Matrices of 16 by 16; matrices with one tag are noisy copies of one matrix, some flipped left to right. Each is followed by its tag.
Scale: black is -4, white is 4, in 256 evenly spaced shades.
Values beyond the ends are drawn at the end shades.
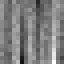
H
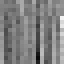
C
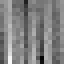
H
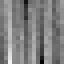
H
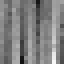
H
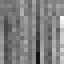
C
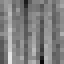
H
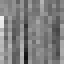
C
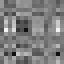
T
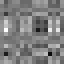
T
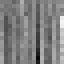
C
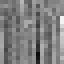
C
